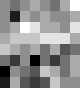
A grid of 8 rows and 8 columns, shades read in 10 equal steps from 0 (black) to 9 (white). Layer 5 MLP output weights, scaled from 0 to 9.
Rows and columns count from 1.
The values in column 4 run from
0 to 8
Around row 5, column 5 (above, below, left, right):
8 4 6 6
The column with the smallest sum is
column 1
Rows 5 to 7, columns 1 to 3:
7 6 5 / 4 2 5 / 0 5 4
